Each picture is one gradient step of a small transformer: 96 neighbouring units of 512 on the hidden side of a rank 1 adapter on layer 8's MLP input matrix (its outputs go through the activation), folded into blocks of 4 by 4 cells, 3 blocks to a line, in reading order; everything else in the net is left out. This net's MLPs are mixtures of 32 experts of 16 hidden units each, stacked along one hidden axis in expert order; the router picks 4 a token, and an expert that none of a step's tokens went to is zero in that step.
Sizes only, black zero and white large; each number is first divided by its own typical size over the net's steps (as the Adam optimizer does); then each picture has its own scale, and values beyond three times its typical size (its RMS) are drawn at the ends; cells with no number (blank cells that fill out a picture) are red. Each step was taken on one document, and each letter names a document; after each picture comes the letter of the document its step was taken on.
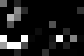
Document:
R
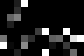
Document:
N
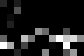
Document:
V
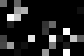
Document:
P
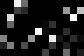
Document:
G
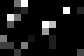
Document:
G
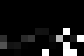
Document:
V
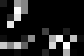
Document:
N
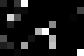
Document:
G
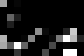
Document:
V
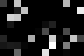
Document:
R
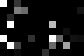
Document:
R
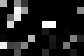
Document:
N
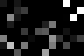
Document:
G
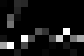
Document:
V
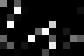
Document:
R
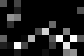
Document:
V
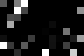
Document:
P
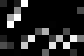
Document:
N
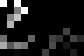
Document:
N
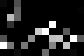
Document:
R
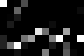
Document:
V
